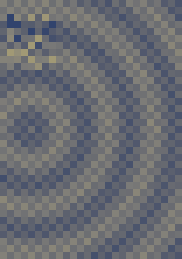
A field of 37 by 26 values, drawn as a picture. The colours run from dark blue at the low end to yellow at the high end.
Odd patch: rougher, in the top left. Roughest part: top left. Odd rows or columns: none. Rings: centred on the middle left.
